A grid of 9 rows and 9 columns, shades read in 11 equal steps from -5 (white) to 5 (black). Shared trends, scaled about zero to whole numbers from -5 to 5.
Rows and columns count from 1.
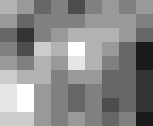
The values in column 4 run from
-2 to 0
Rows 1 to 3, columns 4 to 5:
0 2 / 0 0 / -1 -2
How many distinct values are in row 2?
3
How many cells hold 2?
3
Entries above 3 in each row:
0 0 0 1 1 0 0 0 1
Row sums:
-2 -3 -3 -6 -5 -4 -4 -3 -3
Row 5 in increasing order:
-4 -2 -2 -1 -1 0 0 1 4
